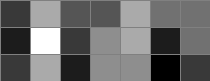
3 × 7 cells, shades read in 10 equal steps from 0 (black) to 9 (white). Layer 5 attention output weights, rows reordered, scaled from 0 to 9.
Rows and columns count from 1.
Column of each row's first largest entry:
2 2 2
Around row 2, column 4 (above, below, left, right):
3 5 2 6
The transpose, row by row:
2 1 2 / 6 9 6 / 3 2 1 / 3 5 5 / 6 6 5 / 4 1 0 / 4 4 2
